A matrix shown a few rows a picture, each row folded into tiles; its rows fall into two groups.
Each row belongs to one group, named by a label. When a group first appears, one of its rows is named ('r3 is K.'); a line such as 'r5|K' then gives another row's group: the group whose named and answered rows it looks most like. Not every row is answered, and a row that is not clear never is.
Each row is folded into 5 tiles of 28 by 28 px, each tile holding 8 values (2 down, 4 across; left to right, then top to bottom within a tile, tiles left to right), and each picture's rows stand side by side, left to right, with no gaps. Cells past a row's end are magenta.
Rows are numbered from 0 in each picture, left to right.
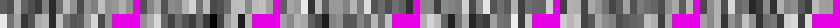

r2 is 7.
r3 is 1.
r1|1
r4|1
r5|1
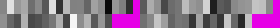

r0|7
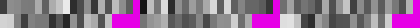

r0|1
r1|7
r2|1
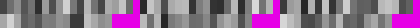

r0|1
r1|1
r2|1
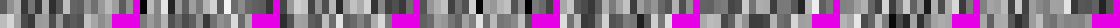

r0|1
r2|7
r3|7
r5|1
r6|1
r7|7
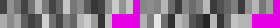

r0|1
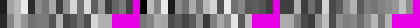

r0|7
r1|7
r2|1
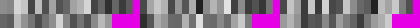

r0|7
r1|7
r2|1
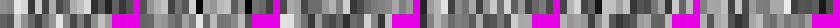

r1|7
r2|1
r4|1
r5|7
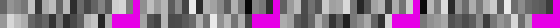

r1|7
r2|1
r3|7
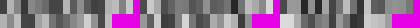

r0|1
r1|1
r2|1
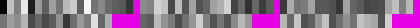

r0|7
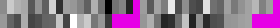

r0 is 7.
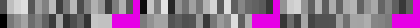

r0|7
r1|7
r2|7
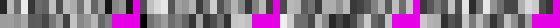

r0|7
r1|7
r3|1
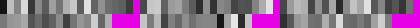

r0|7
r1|1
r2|7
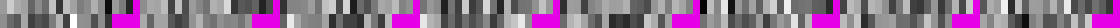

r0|7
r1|7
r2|1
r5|7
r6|1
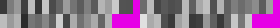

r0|1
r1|1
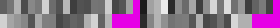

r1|7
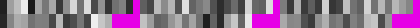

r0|7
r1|1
